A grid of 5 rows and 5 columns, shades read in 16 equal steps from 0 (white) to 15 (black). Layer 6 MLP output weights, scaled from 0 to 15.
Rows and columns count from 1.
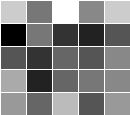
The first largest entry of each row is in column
2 1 2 2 4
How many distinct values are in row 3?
4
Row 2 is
15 8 12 13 10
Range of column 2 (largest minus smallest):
5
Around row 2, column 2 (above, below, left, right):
8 12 15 12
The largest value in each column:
15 13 12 13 10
